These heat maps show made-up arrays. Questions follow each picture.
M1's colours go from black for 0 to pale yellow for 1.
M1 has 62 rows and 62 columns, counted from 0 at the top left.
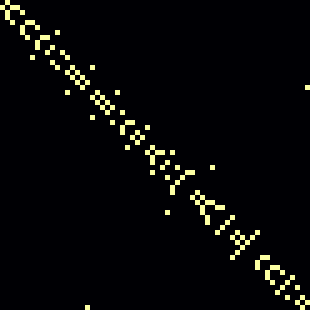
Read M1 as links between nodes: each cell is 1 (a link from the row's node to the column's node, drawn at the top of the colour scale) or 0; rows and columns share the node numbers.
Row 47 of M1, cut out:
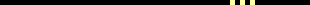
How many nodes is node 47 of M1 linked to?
3
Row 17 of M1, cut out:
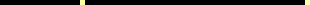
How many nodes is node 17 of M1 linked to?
2
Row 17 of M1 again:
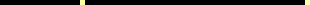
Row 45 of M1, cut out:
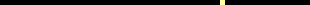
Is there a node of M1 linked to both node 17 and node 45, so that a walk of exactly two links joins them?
no
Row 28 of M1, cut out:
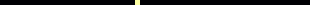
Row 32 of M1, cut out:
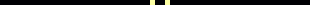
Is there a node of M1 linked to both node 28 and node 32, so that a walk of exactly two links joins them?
no
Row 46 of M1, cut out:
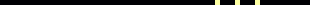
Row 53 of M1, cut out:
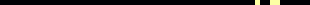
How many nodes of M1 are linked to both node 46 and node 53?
1
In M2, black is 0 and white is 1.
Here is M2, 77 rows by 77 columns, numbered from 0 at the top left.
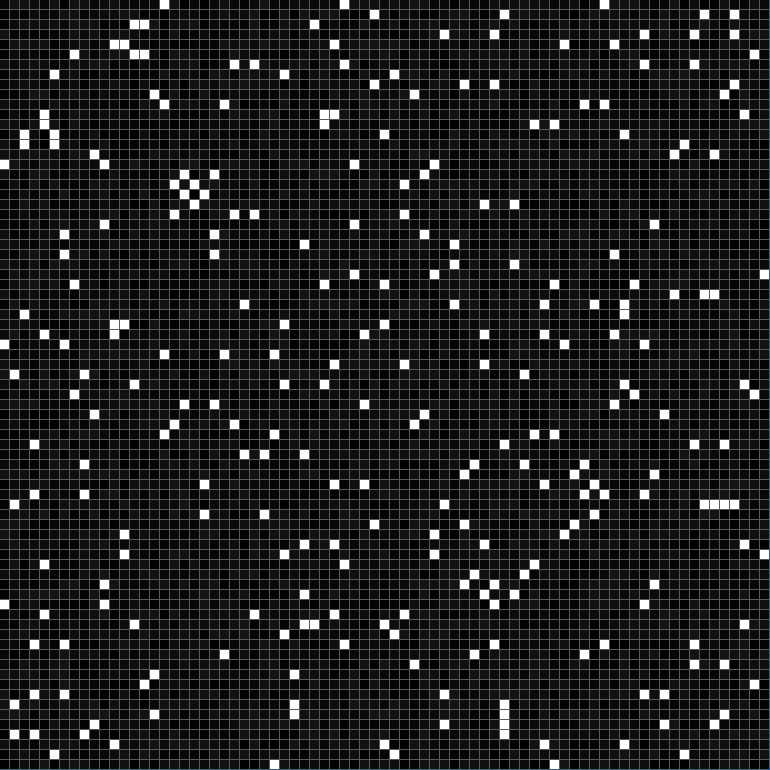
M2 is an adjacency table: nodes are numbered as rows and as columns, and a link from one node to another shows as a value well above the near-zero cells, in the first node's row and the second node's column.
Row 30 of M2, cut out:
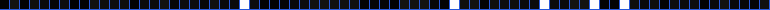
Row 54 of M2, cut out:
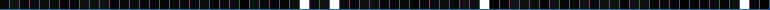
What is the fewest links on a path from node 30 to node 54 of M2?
1
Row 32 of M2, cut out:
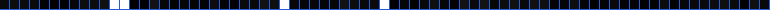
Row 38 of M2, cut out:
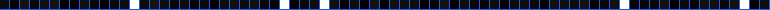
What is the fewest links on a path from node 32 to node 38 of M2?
1
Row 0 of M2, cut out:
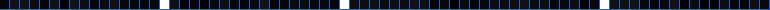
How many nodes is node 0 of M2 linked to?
3
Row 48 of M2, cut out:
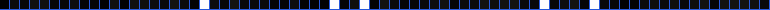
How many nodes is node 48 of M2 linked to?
5
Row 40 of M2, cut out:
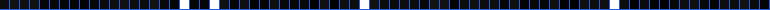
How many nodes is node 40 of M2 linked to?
4
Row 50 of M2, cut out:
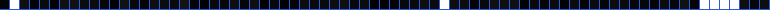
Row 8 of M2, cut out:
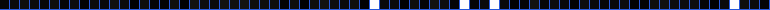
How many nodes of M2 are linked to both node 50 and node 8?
1
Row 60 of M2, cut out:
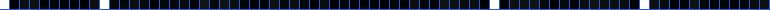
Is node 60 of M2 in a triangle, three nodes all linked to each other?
yes
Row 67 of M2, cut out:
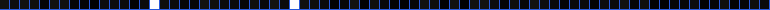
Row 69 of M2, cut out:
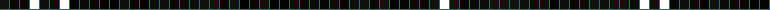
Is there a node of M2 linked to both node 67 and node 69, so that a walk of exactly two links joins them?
no
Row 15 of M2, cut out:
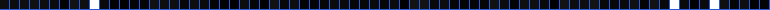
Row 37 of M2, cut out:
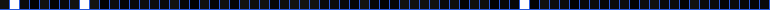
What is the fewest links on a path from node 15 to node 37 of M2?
4
